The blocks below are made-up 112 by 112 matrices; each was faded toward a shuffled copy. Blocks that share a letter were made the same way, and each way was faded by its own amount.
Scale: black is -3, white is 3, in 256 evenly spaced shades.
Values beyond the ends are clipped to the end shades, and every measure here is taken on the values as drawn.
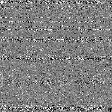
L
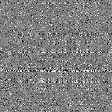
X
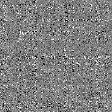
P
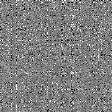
P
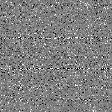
X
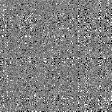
P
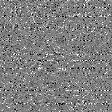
X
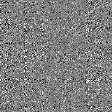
P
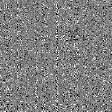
P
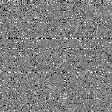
X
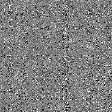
P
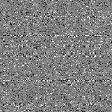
X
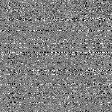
L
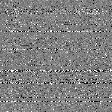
L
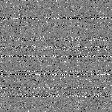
L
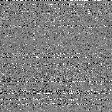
L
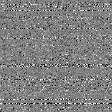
L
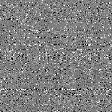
X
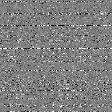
L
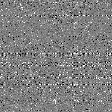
X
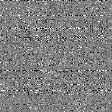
L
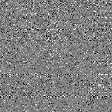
X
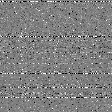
L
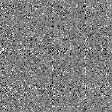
P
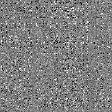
P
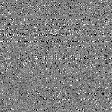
X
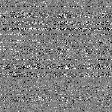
L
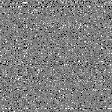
X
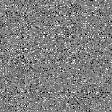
X
